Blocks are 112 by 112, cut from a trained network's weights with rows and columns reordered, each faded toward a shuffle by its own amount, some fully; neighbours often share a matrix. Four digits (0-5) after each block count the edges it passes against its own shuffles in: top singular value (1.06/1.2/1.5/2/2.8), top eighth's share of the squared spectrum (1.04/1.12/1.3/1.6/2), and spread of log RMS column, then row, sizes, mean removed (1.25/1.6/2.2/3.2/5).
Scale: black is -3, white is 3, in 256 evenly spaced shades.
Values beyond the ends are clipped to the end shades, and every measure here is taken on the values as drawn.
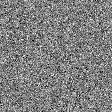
0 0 0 0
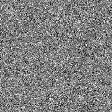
3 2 0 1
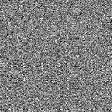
4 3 1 2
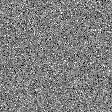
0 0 0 0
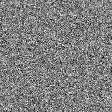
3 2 1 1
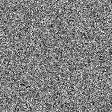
1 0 0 0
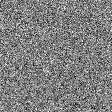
0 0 0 0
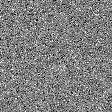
0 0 0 0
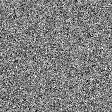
0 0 0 0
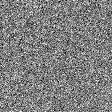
0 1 0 0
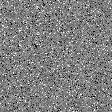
2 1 0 0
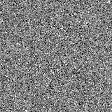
1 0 0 0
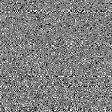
4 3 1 3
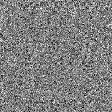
3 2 1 1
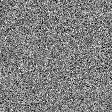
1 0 0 0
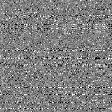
4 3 1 3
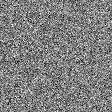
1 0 0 0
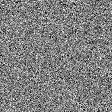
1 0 0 0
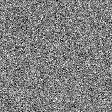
2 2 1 0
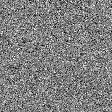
1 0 0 0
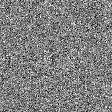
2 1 0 0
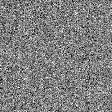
2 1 0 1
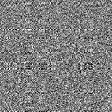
4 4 2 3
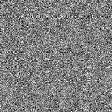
4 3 1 2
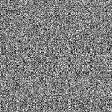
4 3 1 2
